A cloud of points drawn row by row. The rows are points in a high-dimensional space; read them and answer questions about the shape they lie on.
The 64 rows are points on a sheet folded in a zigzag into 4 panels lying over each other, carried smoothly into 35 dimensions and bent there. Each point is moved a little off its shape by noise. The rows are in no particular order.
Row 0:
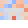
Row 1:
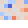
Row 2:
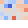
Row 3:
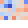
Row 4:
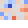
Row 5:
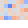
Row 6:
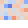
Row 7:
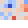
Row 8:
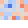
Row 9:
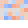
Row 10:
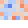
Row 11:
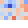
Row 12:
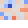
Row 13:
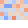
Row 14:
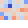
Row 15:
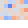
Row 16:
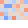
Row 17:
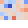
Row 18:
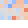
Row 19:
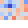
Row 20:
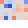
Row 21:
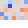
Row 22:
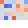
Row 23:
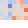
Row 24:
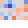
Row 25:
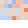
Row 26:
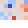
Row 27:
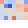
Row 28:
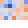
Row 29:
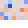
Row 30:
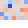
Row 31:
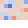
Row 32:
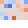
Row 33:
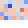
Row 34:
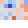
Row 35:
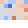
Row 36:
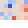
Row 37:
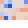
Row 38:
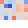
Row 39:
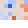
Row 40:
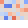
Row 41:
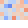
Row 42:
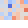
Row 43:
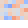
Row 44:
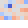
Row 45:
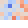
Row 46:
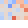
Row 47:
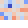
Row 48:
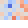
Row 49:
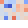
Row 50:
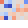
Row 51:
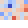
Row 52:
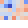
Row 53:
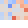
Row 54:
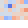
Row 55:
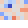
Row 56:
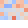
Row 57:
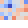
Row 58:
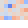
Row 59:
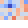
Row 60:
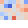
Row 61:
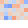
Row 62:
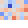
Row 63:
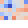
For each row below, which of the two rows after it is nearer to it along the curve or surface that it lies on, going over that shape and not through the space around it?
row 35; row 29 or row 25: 29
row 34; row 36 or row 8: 8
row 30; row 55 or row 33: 33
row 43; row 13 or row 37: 13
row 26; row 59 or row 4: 59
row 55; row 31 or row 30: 31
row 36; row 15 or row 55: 55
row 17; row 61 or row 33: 61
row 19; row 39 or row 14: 39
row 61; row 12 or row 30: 12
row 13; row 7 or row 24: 7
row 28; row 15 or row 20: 20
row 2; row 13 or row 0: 13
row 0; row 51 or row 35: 35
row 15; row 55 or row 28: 55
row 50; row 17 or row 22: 22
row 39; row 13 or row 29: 13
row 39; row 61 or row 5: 61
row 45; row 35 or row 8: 35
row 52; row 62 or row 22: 22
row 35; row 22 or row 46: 22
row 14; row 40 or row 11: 40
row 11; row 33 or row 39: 39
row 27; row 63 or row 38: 38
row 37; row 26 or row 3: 3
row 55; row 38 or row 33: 33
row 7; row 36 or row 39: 39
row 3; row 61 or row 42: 61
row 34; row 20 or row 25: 20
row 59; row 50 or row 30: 50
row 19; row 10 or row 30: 10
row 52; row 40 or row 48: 40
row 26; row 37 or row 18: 37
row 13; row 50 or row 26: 26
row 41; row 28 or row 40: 40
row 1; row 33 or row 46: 33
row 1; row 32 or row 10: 32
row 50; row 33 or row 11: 11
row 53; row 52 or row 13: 13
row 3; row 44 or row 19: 19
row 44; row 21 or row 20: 21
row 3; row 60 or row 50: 50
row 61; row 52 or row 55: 55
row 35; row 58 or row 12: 12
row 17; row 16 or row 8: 16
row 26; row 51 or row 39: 39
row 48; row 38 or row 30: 38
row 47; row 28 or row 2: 2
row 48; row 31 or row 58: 31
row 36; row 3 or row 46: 46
